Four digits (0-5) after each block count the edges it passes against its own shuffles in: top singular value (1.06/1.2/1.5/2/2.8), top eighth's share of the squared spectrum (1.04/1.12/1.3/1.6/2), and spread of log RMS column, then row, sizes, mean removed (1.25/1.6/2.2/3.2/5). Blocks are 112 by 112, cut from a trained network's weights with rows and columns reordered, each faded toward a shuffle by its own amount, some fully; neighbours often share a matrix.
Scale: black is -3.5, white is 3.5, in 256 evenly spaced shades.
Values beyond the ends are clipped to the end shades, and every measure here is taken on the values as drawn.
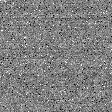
2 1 0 0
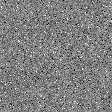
0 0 0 0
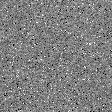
0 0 0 0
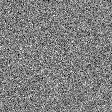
1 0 0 0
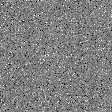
1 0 0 0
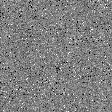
2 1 0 1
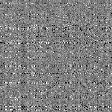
4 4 1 3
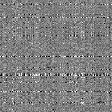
4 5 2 4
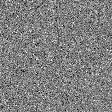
0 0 0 0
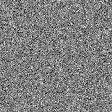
2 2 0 0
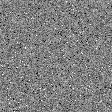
0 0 0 0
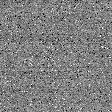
2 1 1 0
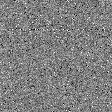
2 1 0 1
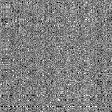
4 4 1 3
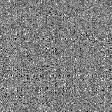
3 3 1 2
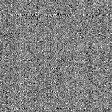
3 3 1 2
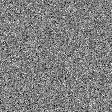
1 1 0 0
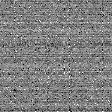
4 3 2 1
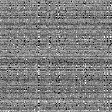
5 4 3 3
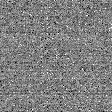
2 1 1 0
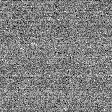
3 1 0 0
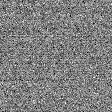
2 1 0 0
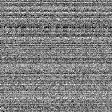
5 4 2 3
